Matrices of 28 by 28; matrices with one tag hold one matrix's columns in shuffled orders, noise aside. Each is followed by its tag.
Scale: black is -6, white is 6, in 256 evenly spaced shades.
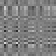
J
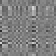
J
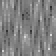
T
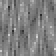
T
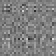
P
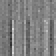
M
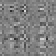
P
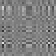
J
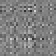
P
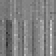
M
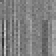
M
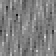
T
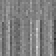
M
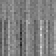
M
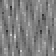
T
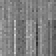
M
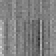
M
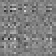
P
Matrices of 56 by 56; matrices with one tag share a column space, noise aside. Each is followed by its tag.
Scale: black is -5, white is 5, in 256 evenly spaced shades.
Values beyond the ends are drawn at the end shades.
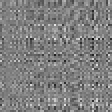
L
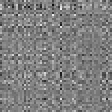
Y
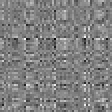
L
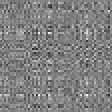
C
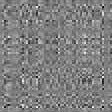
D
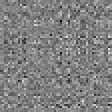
D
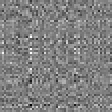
D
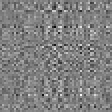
C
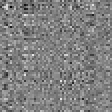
Y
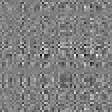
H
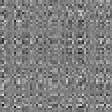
D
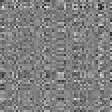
Y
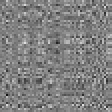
D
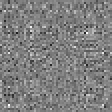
C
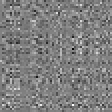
D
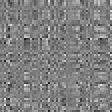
L
